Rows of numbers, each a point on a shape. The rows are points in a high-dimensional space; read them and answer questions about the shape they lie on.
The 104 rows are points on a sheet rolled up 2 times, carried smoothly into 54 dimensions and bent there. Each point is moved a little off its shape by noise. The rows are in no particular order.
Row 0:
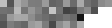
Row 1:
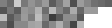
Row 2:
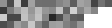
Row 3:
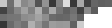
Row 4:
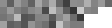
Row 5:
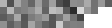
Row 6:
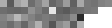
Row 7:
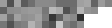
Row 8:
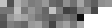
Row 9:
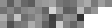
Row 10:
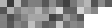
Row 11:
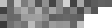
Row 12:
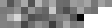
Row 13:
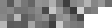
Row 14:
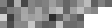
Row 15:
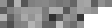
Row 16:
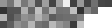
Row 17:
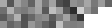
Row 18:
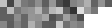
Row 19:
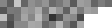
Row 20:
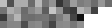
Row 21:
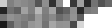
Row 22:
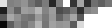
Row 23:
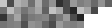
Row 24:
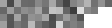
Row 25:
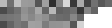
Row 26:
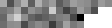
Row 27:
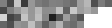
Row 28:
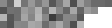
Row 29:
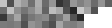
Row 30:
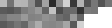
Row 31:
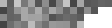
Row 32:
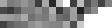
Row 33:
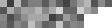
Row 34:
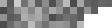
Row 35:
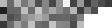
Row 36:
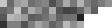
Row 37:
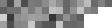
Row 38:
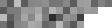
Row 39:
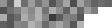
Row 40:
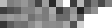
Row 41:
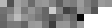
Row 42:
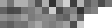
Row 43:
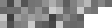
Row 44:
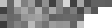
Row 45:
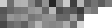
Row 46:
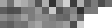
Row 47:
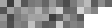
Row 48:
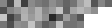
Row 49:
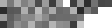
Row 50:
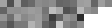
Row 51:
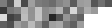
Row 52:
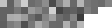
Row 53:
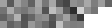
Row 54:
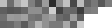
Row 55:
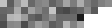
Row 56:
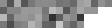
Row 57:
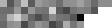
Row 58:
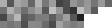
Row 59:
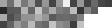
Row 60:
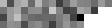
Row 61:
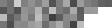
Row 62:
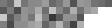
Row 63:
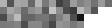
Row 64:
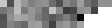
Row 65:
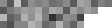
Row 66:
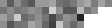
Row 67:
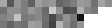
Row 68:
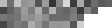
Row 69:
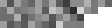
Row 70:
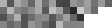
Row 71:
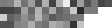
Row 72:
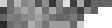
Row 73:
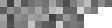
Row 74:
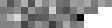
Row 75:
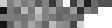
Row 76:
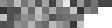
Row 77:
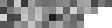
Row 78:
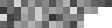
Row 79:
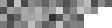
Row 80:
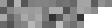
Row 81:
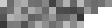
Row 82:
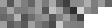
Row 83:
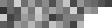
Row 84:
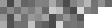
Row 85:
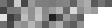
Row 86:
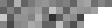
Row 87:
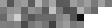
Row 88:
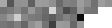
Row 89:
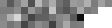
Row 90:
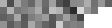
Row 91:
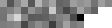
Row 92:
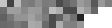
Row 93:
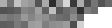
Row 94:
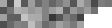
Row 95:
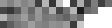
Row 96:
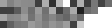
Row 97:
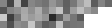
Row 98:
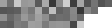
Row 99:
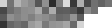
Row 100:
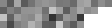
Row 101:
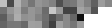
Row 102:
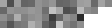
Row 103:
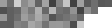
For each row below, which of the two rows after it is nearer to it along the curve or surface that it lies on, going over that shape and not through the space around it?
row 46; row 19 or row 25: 25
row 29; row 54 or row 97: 97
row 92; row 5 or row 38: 38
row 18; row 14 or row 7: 14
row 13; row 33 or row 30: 33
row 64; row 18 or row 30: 30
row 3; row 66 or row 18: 66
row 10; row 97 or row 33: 33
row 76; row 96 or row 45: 96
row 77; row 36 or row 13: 13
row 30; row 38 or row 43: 38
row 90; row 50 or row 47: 47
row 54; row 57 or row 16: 57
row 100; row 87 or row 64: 64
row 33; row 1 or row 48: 48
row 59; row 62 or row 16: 16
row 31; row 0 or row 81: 81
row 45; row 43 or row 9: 9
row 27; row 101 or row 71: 71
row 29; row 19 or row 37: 37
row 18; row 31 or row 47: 47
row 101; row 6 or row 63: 6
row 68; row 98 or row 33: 98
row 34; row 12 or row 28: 28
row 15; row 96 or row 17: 17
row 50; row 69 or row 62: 62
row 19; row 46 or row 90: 46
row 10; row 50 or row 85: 85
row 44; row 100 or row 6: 100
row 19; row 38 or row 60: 38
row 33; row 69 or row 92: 69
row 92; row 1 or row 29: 1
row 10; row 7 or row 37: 37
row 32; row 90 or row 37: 37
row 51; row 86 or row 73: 73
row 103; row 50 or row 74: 50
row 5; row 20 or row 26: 20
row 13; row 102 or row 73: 73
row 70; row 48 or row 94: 48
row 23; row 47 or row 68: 47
